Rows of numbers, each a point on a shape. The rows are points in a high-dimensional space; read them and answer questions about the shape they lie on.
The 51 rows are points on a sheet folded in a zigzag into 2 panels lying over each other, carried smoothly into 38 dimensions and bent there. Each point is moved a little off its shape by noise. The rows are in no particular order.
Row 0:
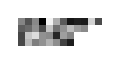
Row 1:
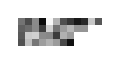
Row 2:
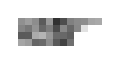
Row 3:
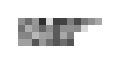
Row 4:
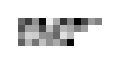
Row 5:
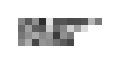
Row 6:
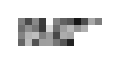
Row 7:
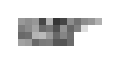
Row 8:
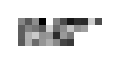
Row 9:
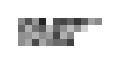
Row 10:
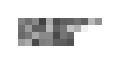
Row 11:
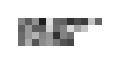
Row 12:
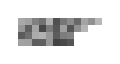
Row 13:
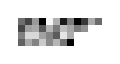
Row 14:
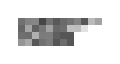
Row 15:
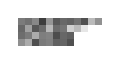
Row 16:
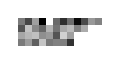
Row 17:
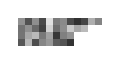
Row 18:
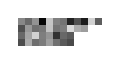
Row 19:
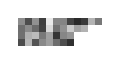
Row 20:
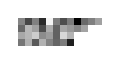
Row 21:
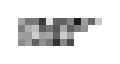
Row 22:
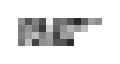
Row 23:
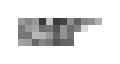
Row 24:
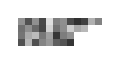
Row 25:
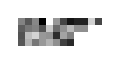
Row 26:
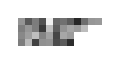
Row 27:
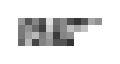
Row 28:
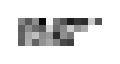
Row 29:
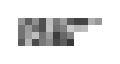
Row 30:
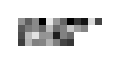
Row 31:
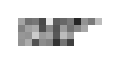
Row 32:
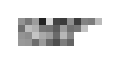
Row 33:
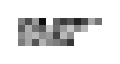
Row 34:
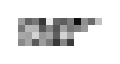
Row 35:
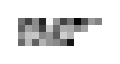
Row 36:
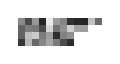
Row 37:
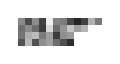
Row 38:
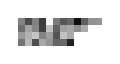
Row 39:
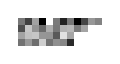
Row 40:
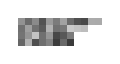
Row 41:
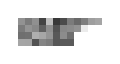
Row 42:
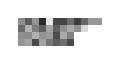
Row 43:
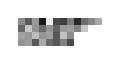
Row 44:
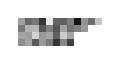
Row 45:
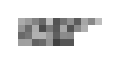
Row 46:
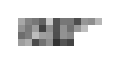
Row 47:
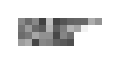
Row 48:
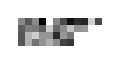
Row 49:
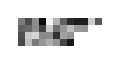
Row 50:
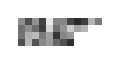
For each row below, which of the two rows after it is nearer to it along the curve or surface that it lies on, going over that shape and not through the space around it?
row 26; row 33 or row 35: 35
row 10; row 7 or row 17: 7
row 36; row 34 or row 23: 34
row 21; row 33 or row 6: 6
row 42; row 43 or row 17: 43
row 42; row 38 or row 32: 32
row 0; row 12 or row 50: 50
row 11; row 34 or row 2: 2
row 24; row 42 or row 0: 0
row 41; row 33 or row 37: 33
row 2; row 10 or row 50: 10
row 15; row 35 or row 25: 25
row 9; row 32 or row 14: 32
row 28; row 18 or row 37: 18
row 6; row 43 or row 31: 31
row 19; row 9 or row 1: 1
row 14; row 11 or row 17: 11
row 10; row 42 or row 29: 42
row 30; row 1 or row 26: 1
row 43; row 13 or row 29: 13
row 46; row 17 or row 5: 17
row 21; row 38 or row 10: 38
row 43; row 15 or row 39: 39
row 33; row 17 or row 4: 4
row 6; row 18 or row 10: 18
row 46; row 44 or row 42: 44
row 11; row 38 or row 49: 49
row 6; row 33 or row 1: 1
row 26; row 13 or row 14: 13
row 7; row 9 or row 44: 9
